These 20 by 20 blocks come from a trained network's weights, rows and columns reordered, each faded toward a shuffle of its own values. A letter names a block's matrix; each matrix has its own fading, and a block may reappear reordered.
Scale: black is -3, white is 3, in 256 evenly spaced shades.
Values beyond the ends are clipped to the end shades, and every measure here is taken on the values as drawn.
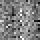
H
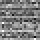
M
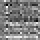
M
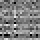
M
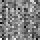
H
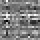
M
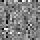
H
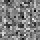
H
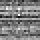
M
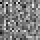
H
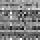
M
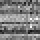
M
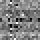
M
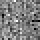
H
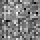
H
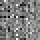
H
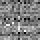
M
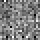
H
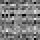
M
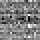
M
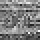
M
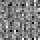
H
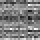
M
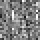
H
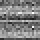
M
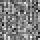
H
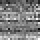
M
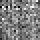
H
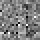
H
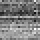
M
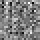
H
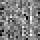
H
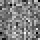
H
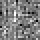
H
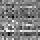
M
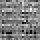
M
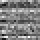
M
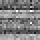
M
